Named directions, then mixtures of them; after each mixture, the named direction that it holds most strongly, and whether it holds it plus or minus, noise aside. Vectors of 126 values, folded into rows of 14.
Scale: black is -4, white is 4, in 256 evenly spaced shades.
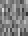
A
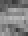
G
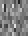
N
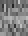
N, minus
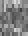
G, minus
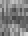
G, minus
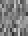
A, plus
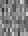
A, minus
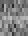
N, minus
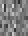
N, plus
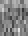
A, plus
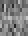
N, minus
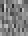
N, minus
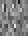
N, plus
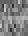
N, minus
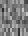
A, minus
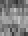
G, plus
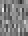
A, plus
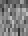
A, minus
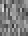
A, plus
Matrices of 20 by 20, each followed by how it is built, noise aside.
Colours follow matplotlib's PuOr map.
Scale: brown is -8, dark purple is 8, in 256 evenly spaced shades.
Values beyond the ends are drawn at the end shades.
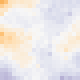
smooth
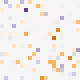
sparse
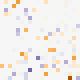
sparse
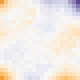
smooth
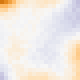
smooth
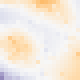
smooth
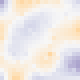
smooth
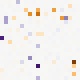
sparse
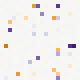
sparse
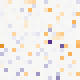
sparse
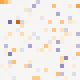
sparse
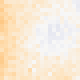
smooth
